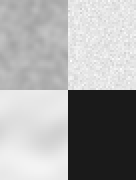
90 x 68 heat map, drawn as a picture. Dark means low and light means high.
It is made of 2 by 2 panels. Panel 1,1: high, blotchy, faint in contrast. Panel 1,2: very high, fine-grained, faint in contrast. Panel 2,1: very high, smooth, faint in contrast. Panel 2,2: very low, flat.
